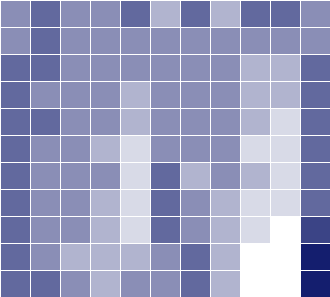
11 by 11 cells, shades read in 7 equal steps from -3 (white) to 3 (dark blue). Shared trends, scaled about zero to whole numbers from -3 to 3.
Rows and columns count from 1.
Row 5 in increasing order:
-2 -1 -1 0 0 0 0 0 1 1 1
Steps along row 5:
same down same down up same same down down up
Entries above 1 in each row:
0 0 0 0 0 0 0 0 1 1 1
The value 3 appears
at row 10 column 11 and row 11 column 11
